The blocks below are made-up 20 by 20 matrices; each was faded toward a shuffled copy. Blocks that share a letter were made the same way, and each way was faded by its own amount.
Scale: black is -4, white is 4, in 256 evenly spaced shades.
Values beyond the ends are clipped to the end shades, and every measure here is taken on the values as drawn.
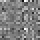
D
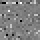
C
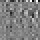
D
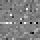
C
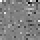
C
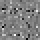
C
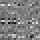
D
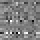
D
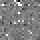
C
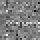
C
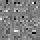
C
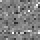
C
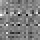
D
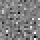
C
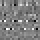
D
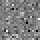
C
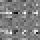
D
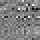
D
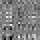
D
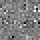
C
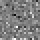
C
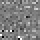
C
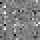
C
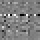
D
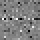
C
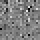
C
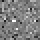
C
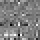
D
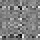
D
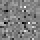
C
